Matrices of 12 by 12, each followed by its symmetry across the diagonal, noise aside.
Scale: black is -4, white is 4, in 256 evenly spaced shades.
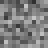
neither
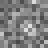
symmetric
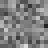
antisymmetric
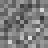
symmetric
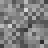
symmetric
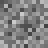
symmetric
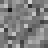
symmetric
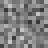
antisymmetric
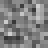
antisymmetric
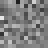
antisymmetric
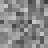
neither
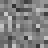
antisymmetric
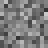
neither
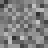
symmetric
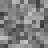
antisymmetric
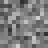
neither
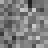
neither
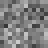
antisymmetric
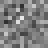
symmetric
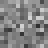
neither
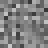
antisymmetric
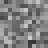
neither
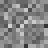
symmetric
